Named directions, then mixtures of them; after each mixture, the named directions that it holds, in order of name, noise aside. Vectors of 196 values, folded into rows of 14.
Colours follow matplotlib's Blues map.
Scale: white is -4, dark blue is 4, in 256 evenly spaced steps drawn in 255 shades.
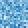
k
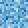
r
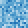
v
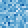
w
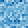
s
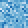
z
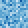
r, s, w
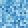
v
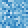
k, w, z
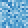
k, w, z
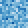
r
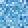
s, v, z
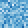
w, z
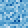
r, s, v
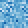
z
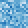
k, z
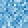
r, v, w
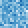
v, w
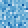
k, w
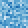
k, z
